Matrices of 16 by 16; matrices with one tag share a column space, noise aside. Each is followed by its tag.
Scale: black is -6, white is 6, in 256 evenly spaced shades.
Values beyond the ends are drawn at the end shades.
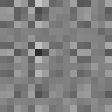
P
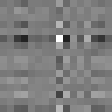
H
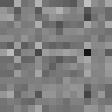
P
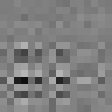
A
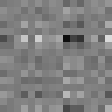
H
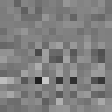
A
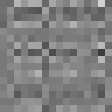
P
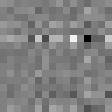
H
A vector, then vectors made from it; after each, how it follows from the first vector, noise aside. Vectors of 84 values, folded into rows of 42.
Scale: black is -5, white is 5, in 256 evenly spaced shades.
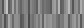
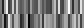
scaled up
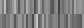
wrapped around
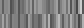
wrapped around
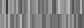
sign-scrambled
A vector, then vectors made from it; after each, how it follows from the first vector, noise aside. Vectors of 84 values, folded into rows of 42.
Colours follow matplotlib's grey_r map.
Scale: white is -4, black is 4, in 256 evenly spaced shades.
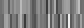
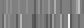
partly zeroed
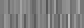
shrunk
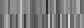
copied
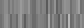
shrunk
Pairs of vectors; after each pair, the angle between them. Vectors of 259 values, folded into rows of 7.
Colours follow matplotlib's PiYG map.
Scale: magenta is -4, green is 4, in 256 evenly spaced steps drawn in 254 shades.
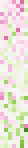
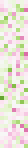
partly opposed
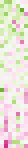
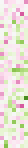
partly opposed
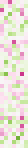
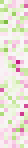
orthogonal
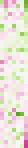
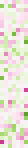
orthogonal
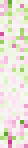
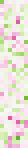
partly aligned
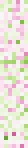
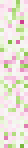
nearly opposite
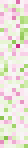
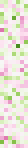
nearly opposite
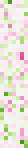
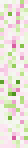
orthogonal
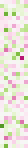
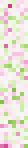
partly opposed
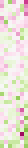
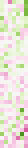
nearly opposite
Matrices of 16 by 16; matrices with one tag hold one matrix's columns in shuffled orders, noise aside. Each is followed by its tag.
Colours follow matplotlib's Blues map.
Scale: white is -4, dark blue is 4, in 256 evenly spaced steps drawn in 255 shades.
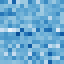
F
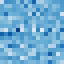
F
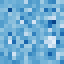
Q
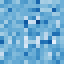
Q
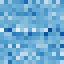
F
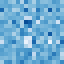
Q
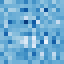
Q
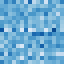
F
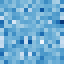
Q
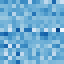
F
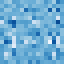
Q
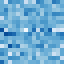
F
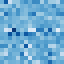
F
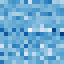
F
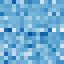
F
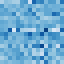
F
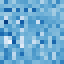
Q
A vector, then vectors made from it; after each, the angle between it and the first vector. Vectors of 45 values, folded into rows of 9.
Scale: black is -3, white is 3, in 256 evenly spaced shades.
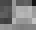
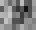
partly opposed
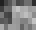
nearly parallel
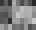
nearly parallel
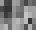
partly aligned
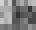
nearly opposite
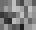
partly aligned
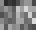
partly aligned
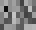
orthogonal
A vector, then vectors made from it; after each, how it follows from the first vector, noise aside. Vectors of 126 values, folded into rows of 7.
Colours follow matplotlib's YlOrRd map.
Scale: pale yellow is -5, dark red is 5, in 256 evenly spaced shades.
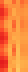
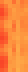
shrunk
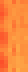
shrunk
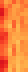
copied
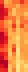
scaled up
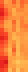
copied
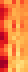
scaled up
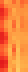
copied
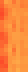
shrunk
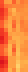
copied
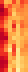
scaled up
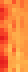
copied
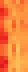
copied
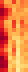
scaled up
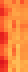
copied
